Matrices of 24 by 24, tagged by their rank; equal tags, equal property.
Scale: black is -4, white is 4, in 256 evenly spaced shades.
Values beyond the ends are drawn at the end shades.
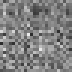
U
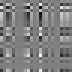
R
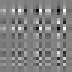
R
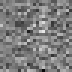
U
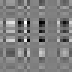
R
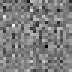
U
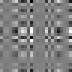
R
